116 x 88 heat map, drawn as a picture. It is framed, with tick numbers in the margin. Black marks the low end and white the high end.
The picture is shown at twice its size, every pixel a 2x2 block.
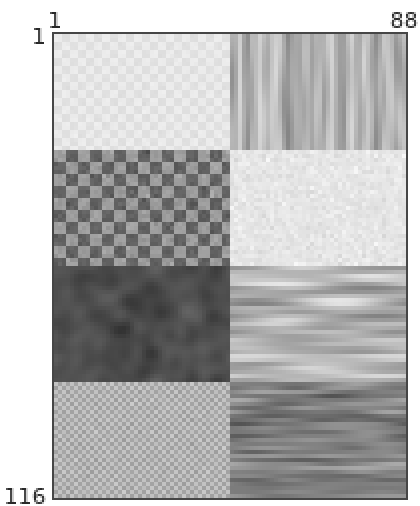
It is made of 4 by 2 panels. Panel 1,1: very high, checkered, faint in contrast. Panel 1,2: high, streaked downward. Panel 2,1: middling, checkered, strong in contrast. Panel 2,2: very high, fine-grained, faint in contrast. Panel 3,1: low, blotchy, faint in contrast. Panel 3,2: high, streaked across. Panel 4,1: high, checkered. Panel 4,2: middling, streaked across.
